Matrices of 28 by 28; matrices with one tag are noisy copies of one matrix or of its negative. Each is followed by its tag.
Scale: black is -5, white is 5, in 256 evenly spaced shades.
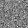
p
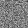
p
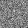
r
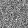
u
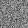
u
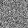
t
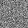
t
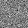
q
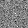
p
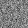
u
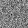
u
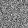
u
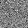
q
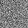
t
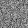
u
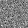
r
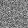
t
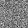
p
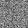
p
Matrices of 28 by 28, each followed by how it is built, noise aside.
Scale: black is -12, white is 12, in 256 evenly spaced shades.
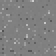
sparse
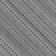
Toeplitz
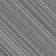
Toeplitz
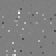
sparse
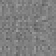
low rank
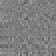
low rank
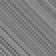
Toeplitz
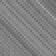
Toeplitz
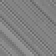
Toeplitz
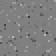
sparse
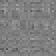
low rank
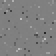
sparse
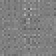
low rank
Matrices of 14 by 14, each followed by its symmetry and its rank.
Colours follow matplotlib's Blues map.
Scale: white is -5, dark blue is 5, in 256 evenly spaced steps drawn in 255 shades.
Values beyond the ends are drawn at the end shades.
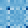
symmetric, rank two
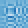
antisymmetric, rank two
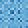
symmetric, rank three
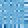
antisymmetric, rank two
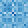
symmetric, rank three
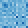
symmetric, rank three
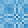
symmetric, rank two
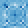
symmetric, rank two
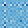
symmetric, rank two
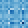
symmetric, rank two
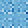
antisymmetric, rank two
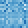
neither, rank three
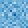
symmetric, rank three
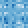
antisymmetric, rank two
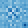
symmetric, rank three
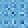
symmetric, rank three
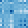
symmetric, rank two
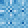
symmetric, rank two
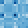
symmetric, rank two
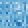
neither, rank three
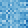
neither, rank three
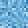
antisymmetric, rank two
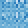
neither, rank three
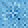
symmetric, rank three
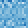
neither, rank three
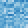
neither, rank three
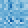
neither, rank three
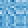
antisymmetric, rank two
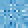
antisymmetric, rank two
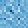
symmetric, rank three
